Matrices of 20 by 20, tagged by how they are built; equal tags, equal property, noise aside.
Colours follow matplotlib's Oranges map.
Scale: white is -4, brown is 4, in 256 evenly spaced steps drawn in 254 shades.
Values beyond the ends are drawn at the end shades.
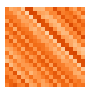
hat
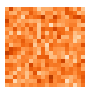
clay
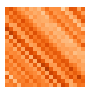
hat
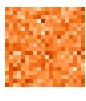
clay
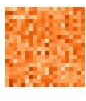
clay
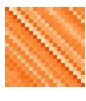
hat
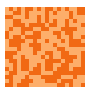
clay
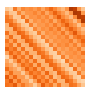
hat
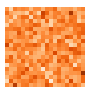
clay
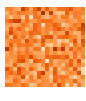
clay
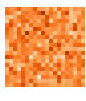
clay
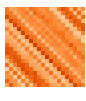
hat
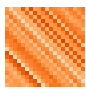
hat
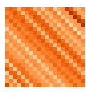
hat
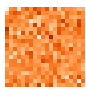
clay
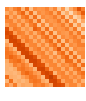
hat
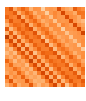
hat
